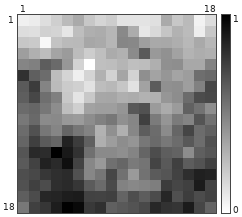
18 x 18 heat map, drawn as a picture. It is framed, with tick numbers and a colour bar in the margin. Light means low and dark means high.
Overall the values sit about 50% of the way up the scale. There are no regular stripes. The field climbs toward the bottom. The bottom left is the ninth with the highest average.
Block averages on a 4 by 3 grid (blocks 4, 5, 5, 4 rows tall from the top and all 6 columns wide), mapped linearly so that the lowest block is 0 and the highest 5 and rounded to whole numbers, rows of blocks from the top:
010
212
423
545
